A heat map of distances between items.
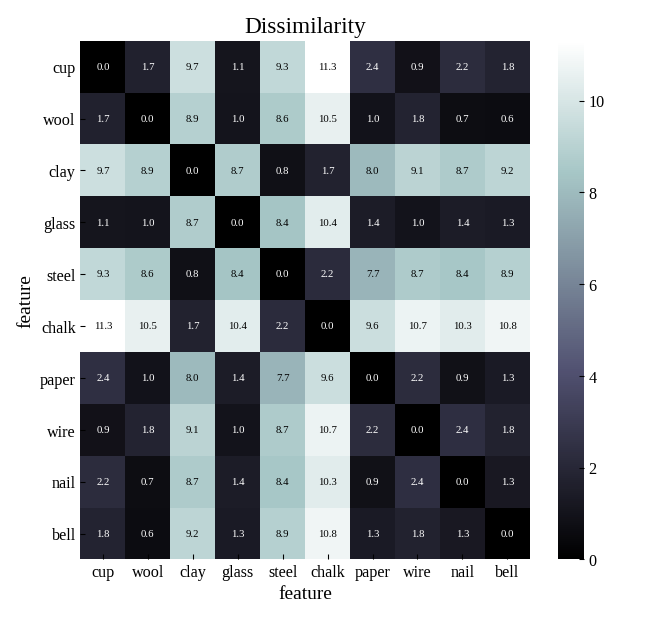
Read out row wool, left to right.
1.7 0.0 8.9 1.0 8.6 10.5 1.0 1.8 0.7 0.6
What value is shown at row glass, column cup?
1.1
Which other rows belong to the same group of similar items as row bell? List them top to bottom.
cup, wool, glass, paper, wire, nail
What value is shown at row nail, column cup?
2.2
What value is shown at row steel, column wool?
8.6
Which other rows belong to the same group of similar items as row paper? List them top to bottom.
cup, wool, glass, wire, nail, bell
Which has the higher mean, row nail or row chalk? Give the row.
chalk
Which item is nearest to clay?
steel
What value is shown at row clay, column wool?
8.9
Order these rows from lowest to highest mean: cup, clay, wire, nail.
nail, wire, cup, clay
